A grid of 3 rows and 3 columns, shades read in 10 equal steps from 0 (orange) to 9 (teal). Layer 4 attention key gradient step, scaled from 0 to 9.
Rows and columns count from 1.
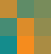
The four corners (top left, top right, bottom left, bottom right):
2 5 9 3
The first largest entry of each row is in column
2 1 1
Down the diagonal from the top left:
2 1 3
